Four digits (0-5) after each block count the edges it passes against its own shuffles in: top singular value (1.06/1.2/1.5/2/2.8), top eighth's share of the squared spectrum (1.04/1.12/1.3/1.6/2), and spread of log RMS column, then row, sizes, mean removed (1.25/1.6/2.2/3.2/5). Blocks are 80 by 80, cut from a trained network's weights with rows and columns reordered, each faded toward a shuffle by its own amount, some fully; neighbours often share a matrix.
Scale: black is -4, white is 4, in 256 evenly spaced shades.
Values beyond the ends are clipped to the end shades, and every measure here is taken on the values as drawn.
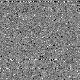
3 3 1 2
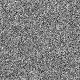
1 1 0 0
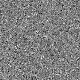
1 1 0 0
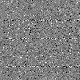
3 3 1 2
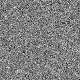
0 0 0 0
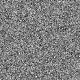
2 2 0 0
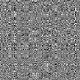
4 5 3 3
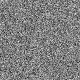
0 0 0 0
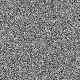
0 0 0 0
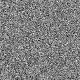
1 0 0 0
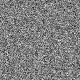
2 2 0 0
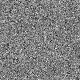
0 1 0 0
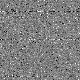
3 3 0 2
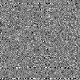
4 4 2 2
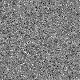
1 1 0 0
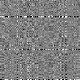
4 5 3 3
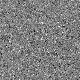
0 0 0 0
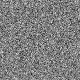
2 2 0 0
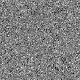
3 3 1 1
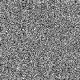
3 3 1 0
